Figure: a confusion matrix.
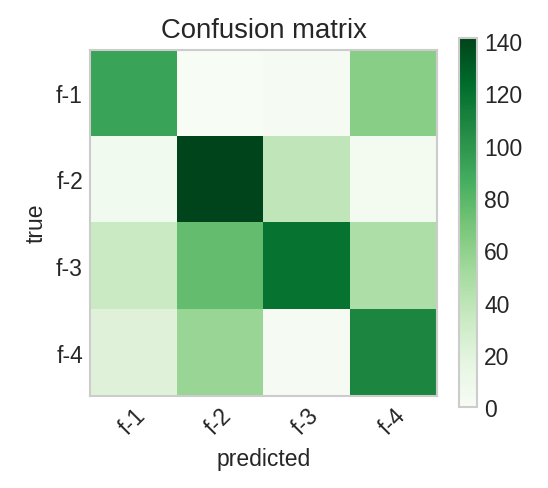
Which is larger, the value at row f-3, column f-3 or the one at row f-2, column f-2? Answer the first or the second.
the second
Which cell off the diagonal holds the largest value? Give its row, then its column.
f-3, f-2
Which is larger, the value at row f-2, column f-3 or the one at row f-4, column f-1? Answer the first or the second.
the first
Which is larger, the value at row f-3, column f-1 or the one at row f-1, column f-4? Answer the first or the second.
the second
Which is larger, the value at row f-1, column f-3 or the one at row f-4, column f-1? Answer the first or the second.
the second
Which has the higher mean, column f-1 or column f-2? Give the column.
f-2
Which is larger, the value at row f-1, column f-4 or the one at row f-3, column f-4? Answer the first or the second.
the first
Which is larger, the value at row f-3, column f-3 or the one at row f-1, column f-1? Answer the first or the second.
the first
